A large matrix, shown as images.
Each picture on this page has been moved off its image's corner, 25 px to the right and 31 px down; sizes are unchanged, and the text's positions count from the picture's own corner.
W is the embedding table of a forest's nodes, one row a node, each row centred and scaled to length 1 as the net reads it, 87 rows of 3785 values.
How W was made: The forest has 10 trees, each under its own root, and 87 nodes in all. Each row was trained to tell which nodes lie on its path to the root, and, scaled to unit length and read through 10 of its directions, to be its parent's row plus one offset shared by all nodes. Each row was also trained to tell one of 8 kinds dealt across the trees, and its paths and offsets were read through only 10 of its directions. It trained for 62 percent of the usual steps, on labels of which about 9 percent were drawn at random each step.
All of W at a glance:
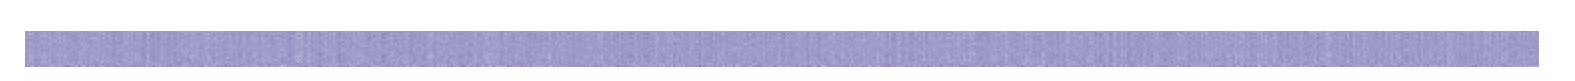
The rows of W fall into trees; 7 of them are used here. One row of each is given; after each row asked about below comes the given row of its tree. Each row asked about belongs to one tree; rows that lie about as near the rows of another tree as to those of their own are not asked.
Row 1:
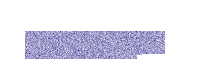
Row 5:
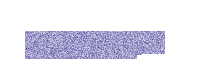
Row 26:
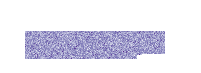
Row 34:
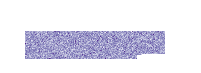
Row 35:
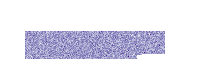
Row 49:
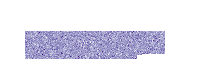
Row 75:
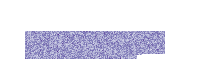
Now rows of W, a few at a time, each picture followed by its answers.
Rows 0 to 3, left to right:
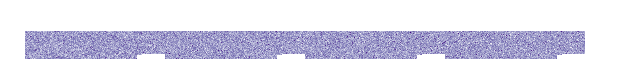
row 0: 5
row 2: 1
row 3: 1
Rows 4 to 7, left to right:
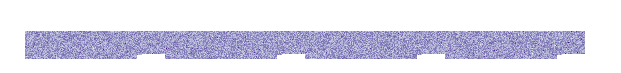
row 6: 5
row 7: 34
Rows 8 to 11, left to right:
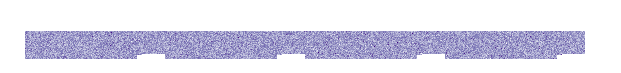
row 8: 75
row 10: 35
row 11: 1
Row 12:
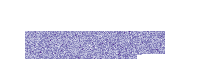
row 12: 75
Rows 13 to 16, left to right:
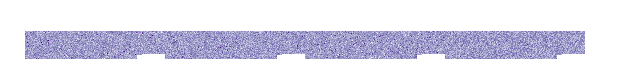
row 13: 75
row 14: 35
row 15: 5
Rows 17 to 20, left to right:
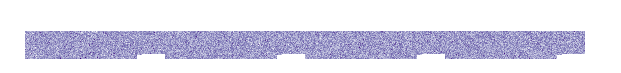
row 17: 5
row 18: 34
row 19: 26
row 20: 1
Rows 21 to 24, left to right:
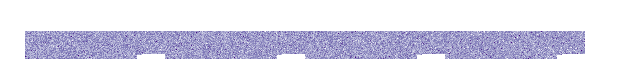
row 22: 26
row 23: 49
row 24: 49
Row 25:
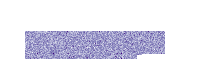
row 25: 34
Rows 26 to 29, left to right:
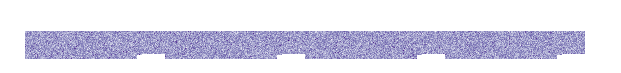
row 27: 1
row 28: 34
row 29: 1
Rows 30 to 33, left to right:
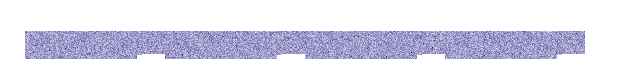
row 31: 34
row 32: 49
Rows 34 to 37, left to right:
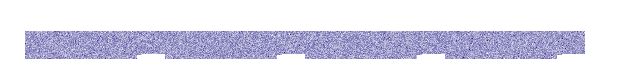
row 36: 26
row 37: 49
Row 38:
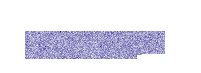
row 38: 75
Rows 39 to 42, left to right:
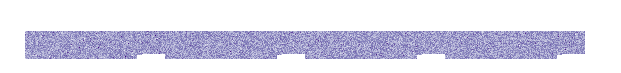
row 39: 26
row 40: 1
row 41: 5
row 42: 75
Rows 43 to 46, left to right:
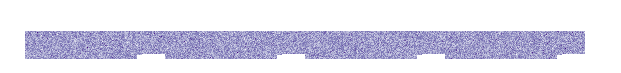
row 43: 26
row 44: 1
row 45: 49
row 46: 1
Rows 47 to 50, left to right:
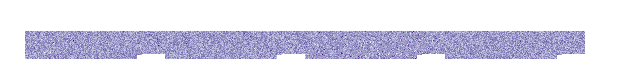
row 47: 26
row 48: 5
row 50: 34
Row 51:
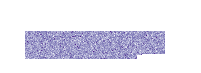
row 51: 49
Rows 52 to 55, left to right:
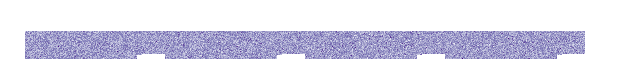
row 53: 26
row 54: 1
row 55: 1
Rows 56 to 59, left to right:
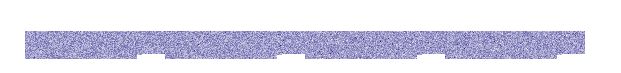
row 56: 5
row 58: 34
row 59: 5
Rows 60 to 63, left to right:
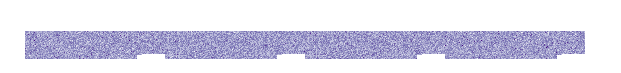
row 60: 34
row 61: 5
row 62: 5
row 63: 5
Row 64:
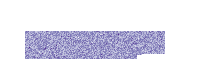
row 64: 34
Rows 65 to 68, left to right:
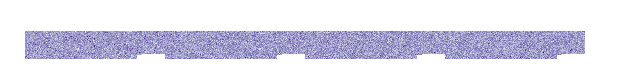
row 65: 5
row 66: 26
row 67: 75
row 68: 75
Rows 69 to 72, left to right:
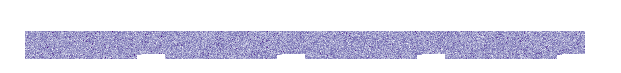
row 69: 34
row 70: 26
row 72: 26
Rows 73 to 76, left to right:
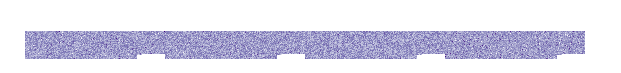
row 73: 5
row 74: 35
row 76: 75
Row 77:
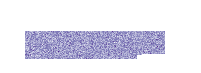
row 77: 34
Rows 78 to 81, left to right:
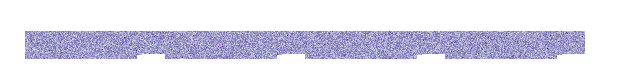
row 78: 35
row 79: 34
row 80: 49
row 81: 1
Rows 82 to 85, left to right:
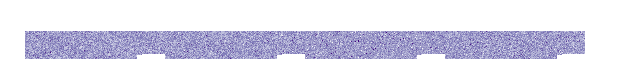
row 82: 49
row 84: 34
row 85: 1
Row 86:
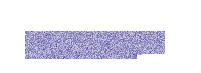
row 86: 5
